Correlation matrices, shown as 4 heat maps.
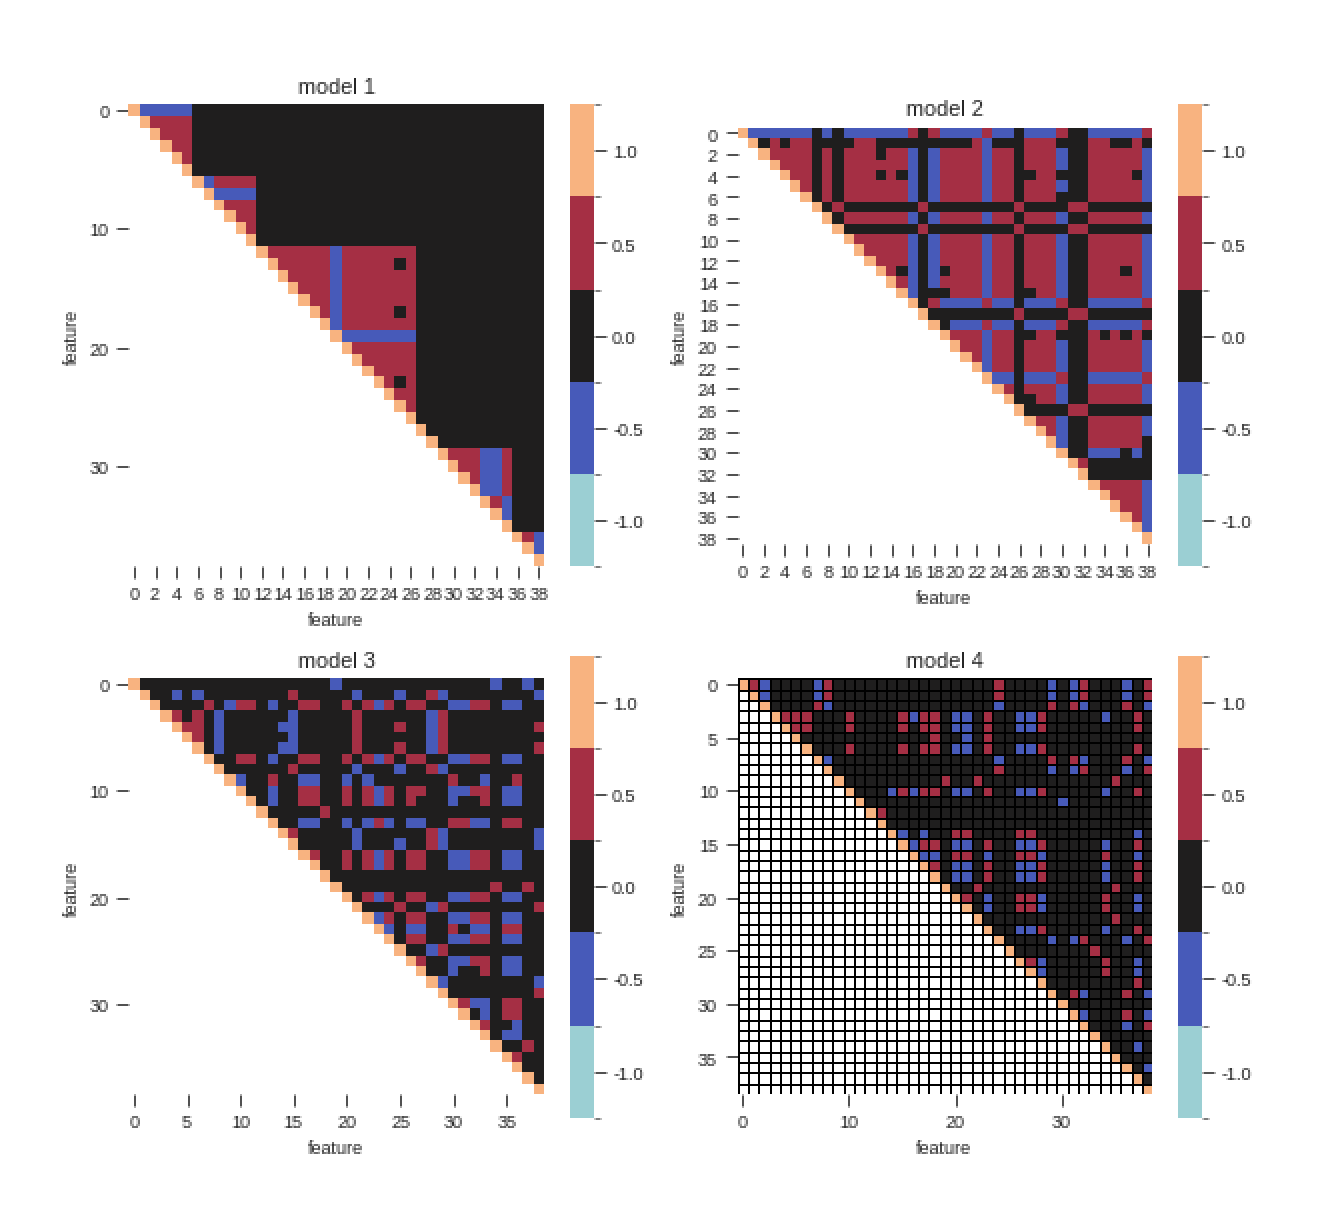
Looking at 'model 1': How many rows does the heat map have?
39
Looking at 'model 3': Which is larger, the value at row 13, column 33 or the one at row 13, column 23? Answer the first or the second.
the second
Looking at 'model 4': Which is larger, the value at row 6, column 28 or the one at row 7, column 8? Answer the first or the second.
the first
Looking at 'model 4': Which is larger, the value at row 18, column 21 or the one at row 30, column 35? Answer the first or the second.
the second
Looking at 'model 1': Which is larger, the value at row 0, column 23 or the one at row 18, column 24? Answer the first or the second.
the second
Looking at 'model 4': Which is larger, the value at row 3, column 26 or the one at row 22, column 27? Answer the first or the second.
the second
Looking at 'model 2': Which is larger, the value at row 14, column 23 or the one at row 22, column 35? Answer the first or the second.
the second
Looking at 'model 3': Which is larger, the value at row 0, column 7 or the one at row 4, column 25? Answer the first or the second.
the second
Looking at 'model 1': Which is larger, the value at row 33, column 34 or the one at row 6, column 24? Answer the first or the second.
the first
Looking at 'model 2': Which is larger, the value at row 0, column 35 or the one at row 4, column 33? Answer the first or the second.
the second
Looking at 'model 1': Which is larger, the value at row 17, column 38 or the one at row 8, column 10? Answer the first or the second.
the second
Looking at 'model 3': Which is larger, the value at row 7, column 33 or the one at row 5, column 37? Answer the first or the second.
the first
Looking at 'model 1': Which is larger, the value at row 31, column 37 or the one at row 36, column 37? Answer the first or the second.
the second
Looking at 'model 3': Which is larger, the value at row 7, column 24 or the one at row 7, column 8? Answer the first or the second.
the first
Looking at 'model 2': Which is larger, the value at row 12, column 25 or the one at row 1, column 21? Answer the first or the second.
the first
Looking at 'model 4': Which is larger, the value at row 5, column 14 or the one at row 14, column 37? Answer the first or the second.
the first
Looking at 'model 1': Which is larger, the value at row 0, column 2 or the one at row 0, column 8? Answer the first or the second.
the second
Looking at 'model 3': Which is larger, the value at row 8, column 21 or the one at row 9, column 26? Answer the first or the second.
the second
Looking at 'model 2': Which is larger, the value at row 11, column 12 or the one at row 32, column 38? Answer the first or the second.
the first
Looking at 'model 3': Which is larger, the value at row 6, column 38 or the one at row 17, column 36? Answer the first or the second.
the first
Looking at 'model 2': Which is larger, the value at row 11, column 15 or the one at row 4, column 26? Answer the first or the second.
the first
